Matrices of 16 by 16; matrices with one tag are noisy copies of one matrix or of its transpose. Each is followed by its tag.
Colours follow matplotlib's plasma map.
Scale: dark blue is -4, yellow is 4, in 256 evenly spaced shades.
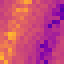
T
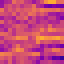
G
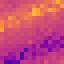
T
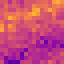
T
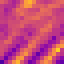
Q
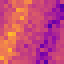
T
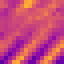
Q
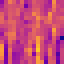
G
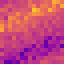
T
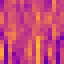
G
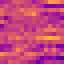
G
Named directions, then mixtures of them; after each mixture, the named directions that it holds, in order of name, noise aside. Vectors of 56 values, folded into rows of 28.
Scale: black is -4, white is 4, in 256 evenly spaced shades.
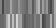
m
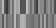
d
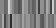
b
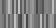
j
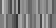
j, m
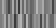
j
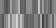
d, m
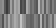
d, m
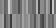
b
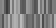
d, m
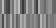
b, d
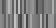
j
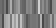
d, m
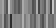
b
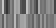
d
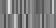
b, j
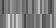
m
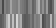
m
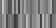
j, m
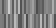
j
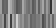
b, m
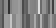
b, m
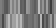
d, m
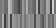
b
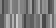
m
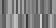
j, m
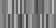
j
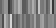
b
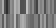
d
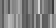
b, m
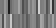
b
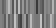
j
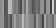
b, d
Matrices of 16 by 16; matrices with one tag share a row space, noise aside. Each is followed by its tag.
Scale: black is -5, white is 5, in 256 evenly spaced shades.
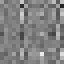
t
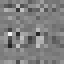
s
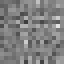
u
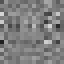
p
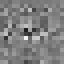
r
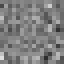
p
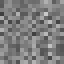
p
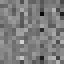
t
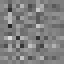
s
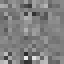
r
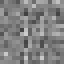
u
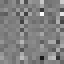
t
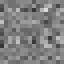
p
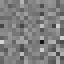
t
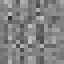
s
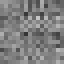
u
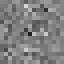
r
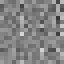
t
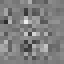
r
